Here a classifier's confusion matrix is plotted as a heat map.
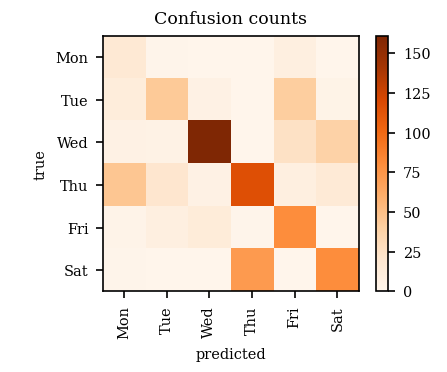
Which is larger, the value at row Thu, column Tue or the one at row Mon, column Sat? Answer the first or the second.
the first
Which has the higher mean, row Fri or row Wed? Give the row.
Wed
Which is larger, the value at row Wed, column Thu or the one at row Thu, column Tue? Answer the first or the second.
the second
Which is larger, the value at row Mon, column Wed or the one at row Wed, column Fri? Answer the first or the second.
the second
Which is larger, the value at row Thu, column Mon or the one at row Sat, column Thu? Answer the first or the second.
the second
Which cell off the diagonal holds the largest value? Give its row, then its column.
Sat, Thu
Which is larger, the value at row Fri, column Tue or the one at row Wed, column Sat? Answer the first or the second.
the second
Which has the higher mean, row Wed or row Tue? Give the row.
Wed
